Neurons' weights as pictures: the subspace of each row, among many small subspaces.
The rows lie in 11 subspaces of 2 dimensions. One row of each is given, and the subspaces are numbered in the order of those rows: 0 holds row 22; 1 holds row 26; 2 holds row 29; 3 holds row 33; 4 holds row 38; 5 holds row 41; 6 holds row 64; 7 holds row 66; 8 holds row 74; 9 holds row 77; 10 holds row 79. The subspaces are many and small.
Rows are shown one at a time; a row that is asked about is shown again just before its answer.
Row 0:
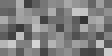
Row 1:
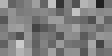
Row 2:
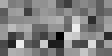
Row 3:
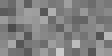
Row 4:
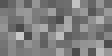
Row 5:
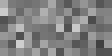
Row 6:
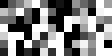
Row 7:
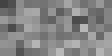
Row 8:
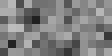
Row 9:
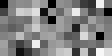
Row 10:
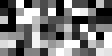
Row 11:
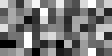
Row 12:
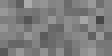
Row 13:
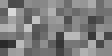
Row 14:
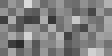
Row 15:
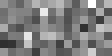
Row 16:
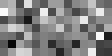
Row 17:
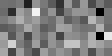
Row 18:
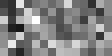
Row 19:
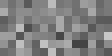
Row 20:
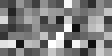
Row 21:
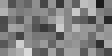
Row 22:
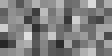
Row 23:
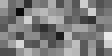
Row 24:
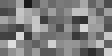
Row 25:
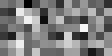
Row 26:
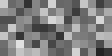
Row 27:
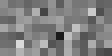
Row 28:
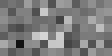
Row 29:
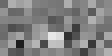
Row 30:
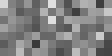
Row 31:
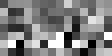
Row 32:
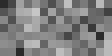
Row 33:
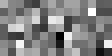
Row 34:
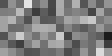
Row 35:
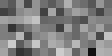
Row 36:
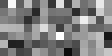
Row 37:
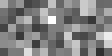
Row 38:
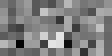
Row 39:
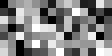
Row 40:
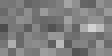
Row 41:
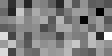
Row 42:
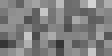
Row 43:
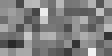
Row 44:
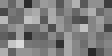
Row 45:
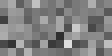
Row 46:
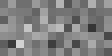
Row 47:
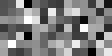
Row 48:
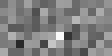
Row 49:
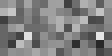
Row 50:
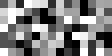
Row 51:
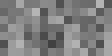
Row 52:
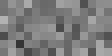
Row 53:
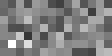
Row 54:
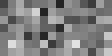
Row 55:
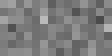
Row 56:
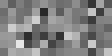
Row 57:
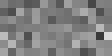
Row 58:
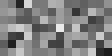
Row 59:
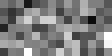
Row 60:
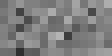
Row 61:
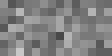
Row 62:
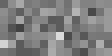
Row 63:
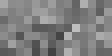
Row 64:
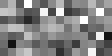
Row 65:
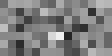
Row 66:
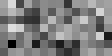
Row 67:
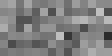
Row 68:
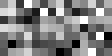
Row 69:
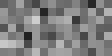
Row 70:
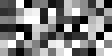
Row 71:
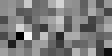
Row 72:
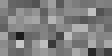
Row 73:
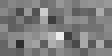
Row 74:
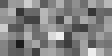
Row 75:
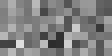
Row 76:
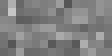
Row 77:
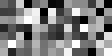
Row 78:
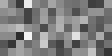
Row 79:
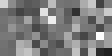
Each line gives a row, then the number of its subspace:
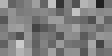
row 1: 7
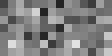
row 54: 4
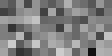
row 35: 6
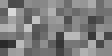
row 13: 0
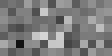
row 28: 4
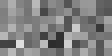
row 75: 4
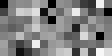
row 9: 10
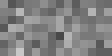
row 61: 8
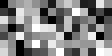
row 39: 1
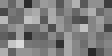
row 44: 3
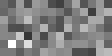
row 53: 3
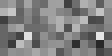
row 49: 5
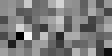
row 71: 3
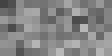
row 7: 1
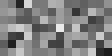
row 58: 9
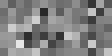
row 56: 0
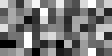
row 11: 0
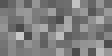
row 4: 3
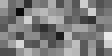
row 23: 1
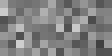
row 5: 5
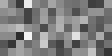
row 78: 9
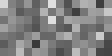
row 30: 10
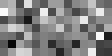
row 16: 6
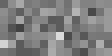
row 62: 8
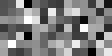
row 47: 9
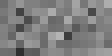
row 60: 8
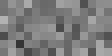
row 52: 5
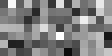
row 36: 7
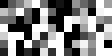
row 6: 3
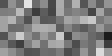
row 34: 1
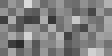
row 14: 3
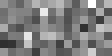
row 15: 0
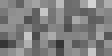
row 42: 0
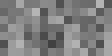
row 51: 4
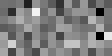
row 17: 5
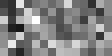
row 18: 7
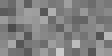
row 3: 6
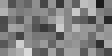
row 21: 7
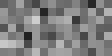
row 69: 0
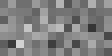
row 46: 4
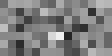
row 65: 8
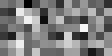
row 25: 8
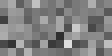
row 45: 4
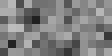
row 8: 7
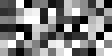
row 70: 9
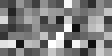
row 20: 4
